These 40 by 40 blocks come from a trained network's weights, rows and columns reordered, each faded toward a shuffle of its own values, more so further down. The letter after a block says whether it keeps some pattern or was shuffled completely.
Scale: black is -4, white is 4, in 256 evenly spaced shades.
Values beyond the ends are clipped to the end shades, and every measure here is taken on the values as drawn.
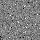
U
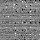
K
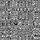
K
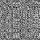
K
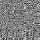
K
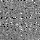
K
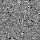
U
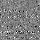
K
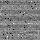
K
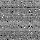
K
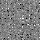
K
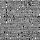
K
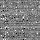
K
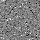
U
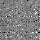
K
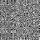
K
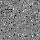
K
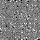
K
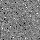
U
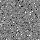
U
